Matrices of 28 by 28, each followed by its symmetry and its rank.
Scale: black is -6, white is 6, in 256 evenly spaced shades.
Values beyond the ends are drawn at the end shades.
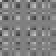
symmetric, rank one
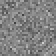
symmetric, full rank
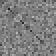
symmetric, full rank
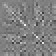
symmetric, rank five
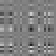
neither, rank one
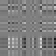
neither, rank one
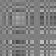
symmetric, rank one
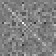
symmetric, rank five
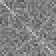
symmetric, full rank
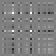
symmetric, rank one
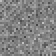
symmetric, full rank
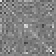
symmetric, rank five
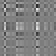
neither, rank one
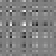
symmetric, rank one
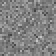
symmetric, full rank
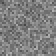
symmetric, full rank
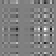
neither, rank one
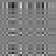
neither, rank one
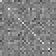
symmetric, rank five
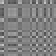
symmetric, rank one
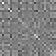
symmetric, rank five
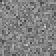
symmetric, full rank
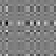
neither, rank one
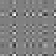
symmetric, rank one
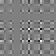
symmetric, rank one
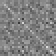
symmetric, rank five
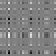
neither, rank one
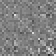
symmetric, rank five
